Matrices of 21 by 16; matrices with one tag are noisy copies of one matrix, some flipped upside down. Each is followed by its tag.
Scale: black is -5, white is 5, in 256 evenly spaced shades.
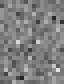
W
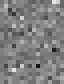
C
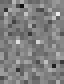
W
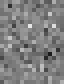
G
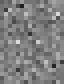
W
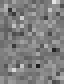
C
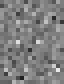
W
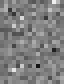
C
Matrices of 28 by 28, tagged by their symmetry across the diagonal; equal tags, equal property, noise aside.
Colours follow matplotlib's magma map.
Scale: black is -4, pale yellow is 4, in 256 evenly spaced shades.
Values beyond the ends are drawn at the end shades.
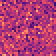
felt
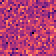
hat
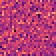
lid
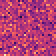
lid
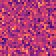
felt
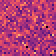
hat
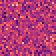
felt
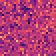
lid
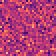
felt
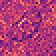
hat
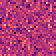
lid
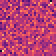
hat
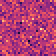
felt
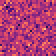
hat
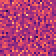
lid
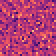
felt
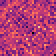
hat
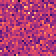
lid
